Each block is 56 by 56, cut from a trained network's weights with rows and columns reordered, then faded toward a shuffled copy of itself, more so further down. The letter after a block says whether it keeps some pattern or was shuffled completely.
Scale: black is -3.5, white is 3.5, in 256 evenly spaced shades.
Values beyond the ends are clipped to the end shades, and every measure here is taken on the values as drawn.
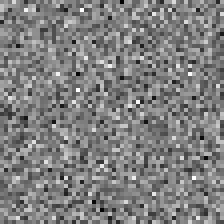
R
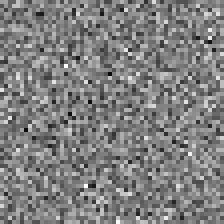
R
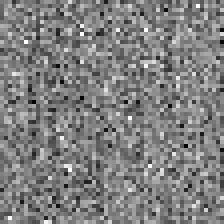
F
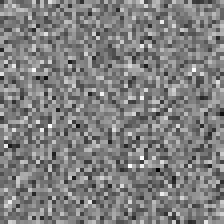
F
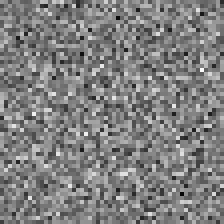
R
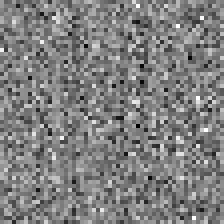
F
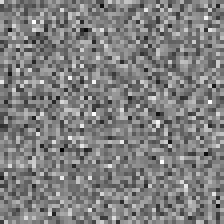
F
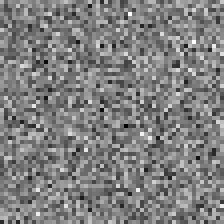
R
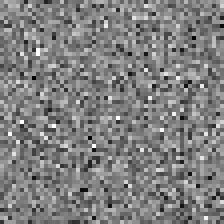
R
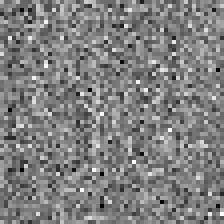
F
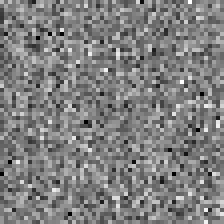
F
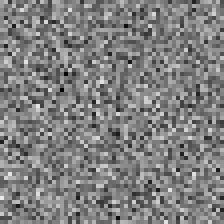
R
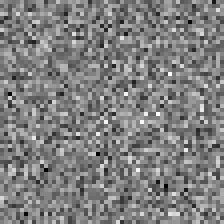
F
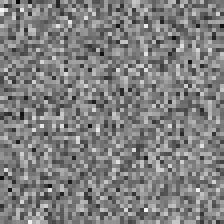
R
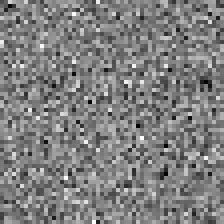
F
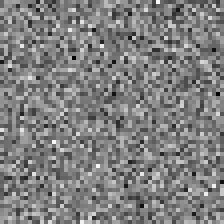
R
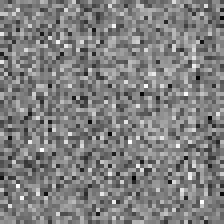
F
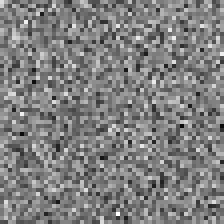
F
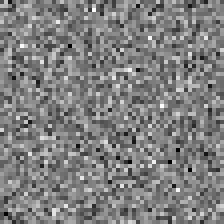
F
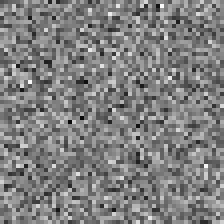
F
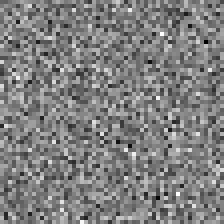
R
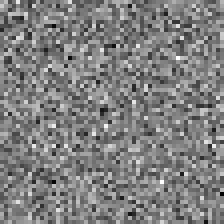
F
